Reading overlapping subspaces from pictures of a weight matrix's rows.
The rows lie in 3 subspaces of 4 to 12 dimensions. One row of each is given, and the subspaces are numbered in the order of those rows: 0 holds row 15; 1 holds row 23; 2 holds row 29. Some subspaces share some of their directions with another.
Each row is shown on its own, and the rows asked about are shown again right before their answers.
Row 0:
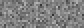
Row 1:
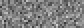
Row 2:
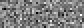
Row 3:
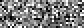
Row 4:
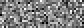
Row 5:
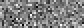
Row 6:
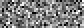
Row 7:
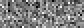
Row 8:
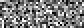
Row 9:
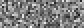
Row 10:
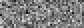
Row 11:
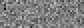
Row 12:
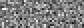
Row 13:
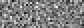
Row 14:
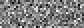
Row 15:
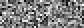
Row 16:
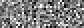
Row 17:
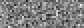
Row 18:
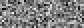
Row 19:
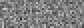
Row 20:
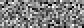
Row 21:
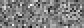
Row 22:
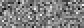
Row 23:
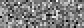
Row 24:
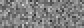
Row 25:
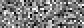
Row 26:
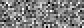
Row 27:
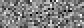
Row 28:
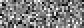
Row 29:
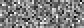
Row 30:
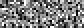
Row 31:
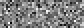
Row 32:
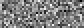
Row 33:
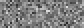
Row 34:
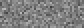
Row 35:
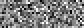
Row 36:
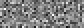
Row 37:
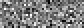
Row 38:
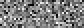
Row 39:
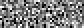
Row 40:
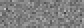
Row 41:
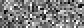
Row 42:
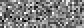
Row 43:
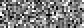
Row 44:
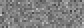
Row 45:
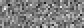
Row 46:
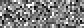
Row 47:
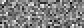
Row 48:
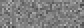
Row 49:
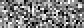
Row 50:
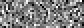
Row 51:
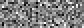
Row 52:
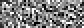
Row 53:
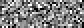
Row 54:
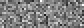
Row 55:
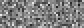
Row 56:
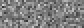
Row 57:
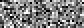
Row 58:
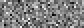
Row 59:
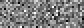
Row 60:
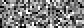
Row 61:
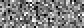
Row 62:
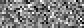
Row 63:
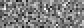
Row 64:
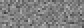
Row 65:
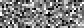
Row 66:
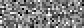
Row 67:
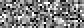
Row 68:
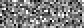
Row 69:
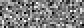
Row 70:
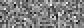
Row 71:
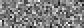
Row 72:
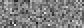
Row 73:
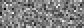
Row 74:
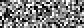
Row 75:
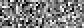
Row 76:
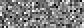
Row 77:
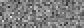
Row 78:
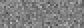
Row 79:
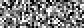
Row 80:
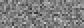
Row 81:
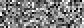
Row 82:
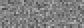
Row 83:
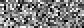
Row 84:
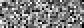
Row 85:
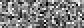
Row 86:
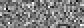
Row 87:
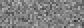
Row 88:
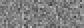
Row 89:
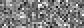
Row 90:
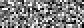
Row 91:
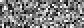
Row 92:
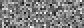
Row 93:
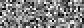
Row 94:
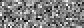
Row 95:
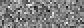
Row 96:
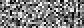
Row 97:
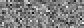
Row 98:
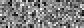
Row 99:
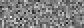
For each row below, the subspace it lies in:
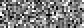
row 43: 1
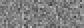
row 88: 2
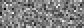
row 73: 1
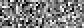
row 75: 2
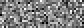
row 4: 0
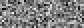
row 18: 0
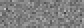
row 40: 1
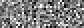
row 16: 2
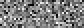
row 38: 2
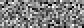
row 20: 2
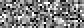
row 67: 2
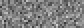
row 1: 2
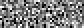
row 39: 1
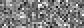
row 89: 2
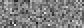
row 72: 1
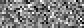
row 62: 0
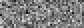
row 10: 1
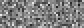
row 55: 2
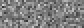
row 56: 2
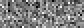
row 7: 2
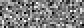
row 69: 0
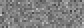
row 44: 0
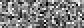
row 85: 2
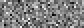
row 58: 2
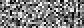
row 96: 2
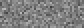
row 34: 2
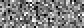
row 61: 2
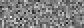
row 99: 1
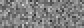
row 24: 2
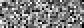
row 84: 1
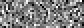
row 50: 2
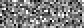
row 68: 1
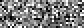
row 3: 2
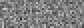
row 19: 0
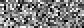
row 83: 2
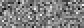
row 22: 1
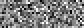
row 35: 0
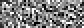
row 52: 1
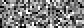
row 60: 1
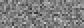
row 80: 2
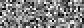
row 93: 0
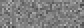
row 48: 1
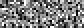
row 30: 2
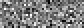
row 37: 1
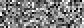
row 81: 0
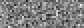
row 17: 1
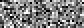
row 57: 1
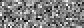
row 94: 2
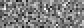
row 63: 2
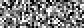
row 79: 1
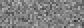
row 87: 2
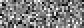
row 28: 1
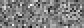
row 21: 2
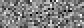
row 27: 1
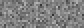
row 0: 2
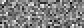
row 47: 2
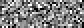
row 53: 0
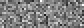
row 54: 0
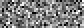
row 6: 1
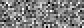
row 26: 2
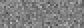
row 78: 2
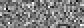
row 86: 0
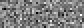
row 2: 1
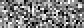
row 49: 1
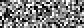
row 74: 0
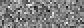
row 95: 0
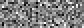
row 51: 2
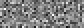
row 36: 2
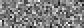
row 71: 1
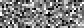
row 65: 1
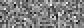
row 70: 2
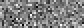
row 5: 1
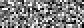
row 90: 1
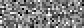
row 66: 1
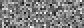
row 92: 1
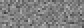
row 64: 2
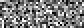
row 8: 0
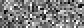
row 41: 1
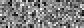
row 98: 2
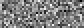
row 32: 1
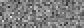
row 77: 1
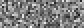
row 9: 2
